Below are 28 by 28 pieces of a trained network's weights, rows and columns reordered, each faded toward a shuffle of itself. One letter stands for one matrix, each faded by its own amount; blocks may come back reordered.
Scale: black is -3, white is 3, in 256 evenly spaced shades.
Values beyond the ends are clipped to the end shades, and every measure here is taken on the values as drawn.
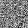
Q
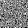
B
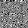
B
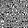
B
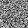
Q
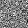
Q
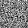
Q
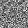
Q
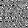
B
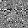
B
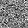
Q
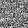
Q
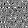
B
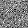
Q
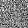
Q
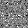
B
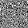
B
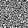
Q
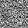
Q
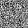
Q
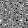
B
